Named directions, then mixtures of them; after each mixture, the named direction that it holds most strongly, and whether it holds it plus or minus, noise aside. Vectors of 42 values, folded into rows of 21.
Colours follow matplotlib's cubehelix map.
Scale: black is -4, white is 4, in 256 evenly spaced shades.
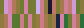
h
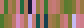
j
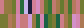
j, plus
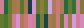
j, plus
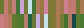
j, minus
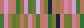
h, plus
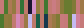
j, plus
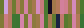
h, plus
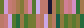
h, plus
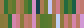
h, minus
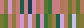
j, plus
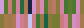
j, plus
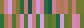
h, plus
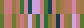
h, plus
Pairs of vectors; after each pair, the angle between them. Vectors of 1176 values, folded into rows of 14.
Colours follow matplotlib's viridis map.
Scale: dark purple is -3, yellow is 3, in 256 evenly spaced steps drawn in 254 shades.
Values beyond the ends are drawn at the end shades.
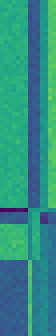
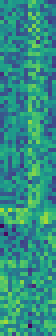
partly opposed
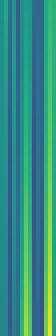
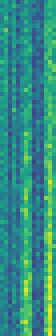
nearly parallel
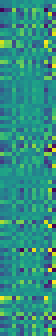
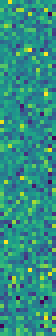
partly opposed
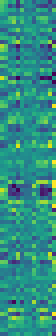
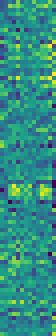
nearly opposite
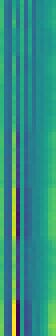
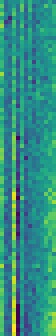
nearly parallel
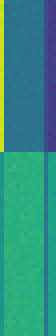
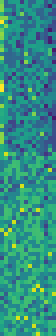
partly aligned
